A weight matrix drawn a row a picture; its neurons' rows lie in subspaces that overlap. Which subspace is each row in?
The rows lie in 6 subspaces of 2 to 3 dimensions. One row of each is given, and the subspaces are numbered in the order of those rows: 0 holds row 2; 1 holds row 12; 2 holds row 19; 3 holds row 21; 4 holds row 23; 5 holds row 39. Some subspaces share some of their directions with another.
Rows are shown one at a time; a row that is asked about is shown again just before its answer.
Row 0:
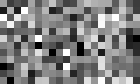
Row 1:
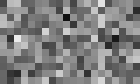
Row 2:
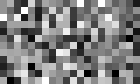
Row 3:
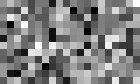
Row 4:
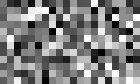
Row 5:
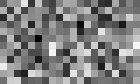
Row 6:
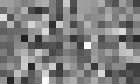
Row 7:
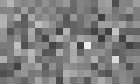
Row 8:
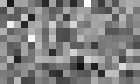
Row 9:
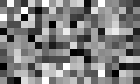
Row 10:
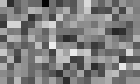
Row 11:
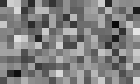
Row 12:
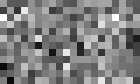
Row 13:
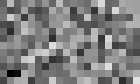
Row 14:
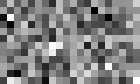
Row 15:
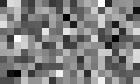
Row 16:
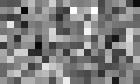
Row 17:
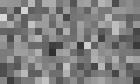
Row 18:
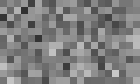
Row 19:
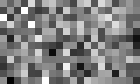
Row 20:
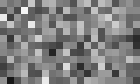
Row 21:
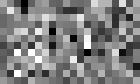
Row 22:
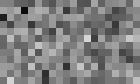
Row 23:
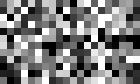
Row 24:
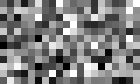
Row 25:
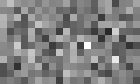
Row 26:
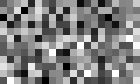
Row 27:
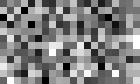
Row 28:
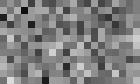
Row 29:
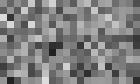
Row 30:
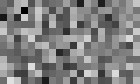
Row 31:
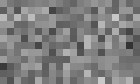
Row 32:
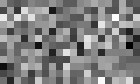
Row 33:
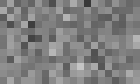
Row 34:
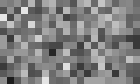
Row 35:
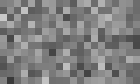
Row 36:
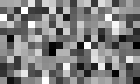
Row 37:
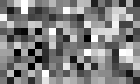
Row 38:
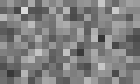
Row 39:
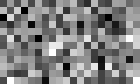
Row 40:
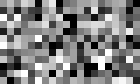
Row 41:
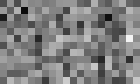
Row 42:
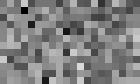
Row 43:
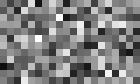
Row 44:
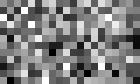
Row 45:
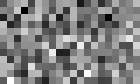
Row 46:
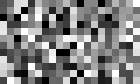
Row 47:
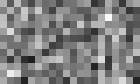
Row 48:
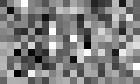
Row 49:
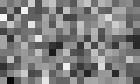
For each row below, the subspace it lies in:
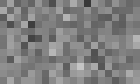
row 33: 0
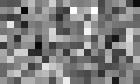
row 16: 5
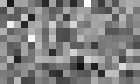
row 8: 0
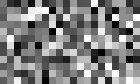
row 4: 1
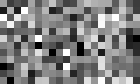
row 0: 1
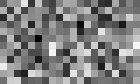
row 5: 3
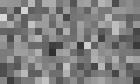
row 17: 1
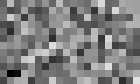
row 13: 5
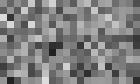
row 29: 5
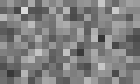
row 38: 5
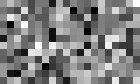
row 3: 5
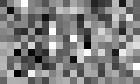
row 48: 3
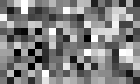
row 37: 3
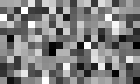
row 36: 1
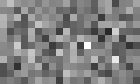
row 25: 1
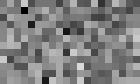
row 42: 2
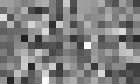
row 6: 3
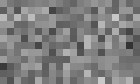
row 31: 1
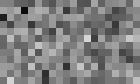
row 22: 3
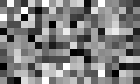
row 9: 0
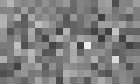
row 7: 1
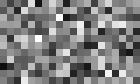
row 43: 3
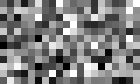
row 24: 2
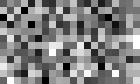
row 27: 3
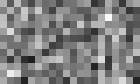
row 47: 5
